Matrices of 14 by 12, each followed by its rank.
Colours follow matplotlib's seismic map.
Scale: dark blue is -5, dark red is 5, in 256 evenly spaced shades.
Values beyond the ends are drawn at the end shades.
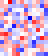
full rank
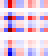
one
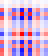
one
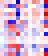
two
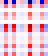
one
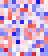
full rank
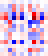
two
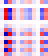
one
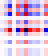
one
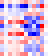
two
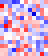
full rank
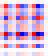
one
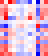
two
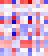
two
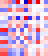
two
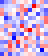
full rank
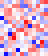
full rank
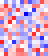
full rank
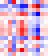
two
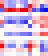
two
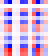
one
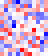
full rank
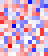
full rank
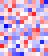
full rank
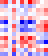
two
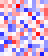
full rank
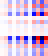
one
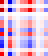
one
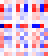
two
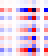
one
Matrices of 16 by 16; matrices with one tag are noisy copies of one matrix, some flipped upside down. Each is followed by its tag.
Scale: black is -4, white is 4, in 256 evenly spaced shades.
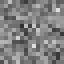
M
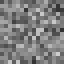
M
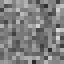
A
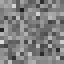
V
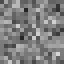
M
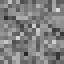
M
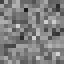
M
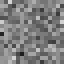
V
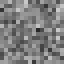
A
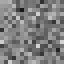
V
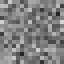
V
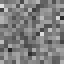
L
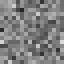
V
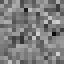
M
